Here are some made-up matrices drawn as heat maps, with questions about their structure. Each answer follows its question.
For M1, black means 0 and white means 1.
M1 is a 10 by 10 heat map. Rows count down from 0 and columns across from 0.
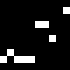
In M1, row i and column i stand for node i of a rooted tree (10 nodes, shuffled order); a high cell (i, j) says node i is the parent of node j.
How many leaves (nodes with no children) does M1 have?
5
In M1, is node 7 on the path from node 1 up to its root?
yes
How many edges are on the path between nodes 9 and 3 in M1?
4
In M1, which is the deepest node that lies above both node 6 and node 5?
3
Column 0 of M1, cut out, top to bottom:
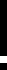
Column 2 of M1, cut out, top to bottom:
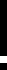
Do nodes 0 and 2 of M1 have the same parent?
yes
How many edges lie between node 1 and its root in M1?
4
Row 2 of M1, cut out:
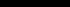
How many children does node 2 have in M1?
0
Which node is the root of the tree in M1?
8
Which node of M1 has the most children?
8
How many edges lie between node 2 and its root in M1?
1
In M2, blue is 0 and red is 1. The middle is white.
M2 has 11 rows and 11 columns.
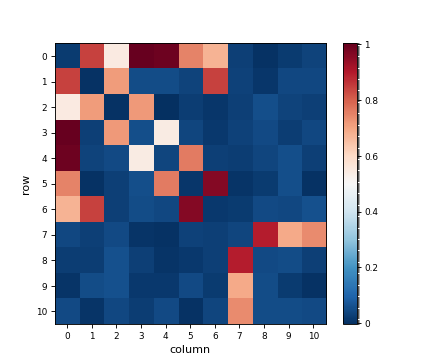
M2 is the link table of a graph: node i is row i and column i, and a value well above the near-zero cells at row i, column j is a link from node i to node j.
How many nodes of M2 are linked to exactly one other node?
3
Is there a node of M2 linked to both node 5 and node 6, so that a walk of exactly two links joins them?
yes
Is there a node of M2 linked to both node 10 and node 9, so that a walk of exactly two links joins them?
yes
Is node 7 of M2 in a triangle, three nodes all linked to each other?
no
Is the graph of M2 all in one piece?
no
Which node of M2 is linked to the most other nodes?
node 0
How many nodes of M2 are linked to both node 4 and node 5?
1
